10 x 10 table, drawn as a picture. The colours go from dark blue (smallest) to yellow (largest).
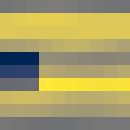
The middle left is the roughest part. An odd patch, lower than its surroundings, sits in the middle left. The middle left is the ninth with the lowest average. The grain runs across in streaks.
